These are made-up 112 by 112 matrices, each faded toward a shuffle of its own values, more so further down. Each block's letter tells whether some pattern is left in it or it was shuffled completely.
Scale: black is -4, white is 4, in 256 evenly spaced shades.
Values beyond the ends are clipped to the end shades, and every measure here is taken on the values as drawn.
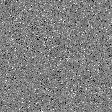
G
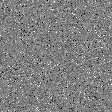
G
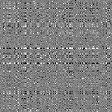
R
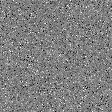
G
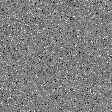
G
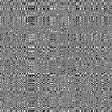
R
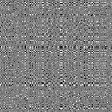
R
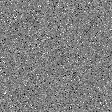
G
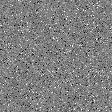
G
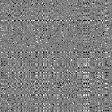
R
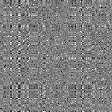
R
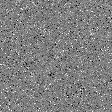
G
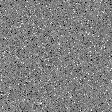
G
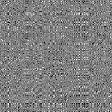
R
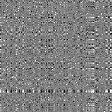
R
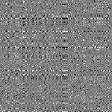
R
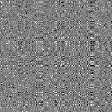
R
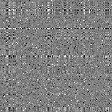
R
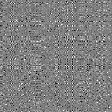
R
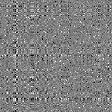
R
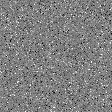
G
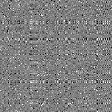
R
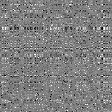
R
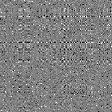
R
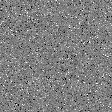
G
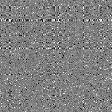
R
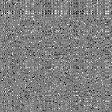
R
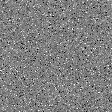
G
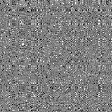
R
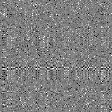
R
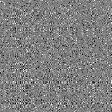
R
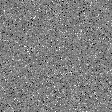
G
